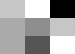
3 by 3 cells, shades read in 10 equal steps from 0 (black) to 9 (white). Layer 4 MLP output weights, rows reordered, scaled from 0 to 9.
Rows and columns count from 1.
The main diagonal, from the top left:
7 5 9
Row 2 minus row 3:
0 2 -2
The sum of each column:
19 17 16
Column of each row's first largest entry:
2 3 3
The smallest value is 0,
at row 1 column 3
